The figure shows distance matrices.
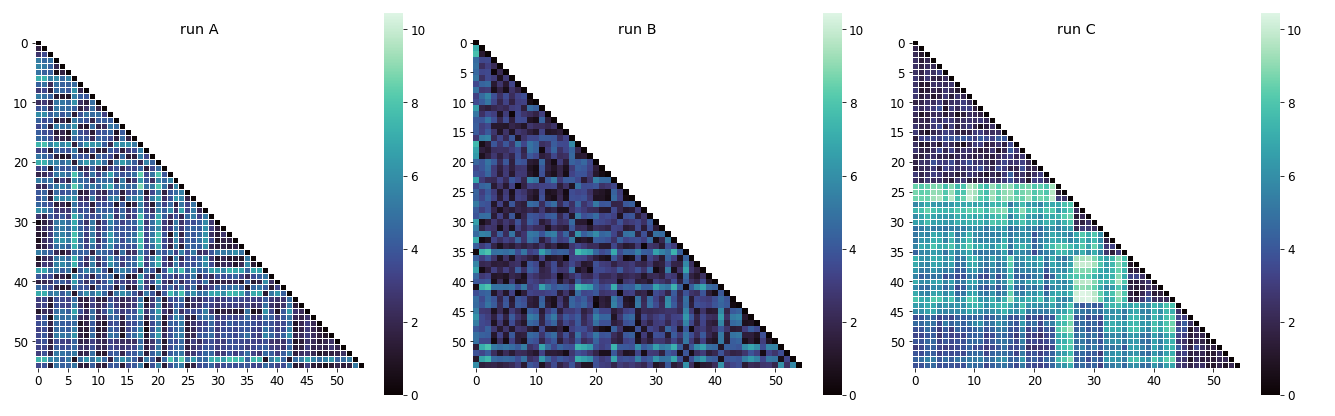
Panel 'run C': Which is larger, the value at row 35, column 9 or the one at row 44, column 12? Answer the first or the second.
the first
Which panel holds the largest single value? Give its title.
run C
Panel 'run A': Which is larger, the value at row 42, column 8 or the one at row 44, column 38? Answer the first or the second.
the first
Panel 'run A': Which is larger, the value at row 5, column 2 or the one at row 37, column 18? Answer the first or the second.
the first
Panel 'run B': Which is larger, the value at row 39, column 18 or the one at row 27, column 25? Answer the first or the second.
the second
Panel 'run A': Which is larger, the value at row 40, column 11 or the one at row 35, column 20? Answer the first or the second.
the second
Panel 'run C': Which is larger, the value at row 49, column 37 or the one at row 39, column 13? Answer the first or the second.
the first
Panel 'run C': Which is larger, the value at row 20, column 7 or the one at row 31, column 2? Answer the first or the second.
the second
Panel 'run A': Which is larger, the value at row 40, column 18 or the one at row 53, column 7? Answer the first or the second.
the second
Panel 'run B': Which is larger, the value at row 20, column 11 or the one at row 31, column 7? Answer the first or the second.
the first
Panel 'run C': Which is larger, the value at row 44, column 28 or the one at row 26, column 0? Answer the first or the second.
the second
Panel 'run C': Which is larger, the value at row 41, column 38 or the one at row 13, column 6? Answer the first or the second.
the second
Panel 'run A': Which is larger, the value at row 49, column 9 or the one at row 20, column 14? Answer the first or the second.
the second
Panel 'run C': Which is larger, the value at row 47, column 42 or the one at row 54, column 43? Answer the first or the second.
the first
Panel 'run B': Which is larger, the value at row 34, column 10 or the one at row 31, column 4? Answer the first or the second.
the first
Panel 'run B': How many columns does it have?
55
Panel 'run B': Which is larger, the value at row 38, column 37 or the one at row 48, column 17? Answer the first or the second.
the second
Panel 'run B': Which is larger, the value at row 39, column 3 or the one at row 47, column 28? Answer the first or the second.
the second
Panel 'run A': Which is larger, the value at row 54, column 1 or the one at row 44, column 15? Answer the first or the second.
the first
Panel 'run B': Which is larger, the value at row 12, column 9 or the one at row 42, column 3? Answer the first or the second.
the first
